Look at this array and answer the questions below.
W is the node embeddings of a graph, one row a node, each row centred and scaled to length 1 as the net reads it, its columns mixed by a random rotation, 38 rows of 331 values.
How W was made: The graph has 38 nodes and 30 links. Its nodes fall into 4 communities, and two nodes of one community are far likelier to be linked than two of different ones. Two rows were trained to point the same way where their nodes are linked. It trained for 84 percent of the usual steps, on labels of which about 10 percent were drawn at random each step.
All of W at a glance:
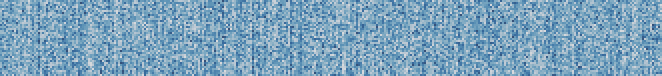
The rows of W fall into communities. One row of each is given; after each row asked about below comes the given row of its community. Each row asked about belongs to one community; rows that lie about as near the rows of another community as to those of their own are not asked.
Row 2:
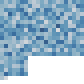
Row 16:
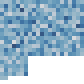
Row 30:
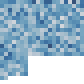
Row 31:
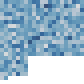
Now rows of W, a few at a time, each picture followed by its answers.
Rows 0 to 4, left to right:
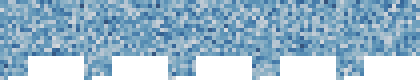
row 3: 30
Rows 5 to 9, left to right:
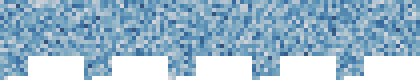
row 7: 31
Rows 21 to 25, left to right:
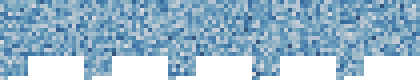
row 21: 16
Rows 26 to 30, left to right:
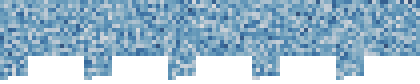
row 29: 2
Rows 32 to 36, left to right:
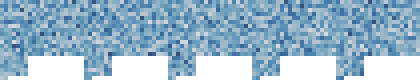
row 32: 31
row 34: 30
